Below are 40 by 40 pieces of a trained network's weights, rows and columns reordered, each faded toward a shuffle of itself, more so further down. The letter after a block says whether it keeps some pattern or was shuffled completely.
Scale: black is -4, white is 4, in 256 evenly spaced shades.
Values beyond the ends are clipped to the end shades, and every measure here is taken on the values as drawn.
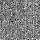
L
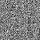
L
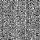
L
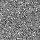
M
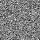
L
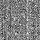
L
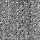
L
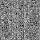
L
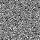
M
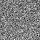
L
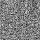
L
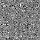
L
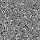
L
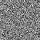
L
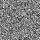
M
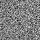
M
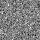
M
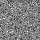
M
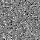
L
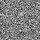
L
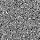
M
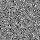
M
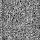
L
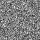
M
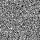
M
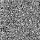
L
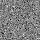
M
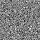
M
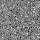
L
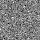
M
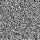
L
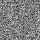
L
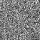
L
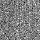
L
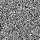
M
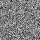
M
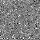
L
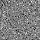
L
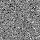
M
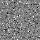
L
